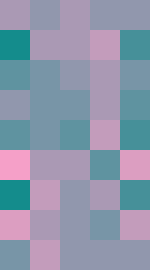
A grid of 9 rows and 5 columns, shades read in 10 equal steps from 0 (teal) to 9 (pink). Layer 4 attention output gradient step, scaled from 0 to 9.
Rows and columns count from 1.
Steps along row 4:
down same up down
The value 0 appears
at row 2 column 1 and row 7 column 1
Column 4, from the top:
5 7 6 6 7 3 6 4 5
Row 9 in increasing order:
4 5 5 5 7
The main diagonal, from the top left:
6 6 5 6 2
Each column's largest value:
9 7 6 7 8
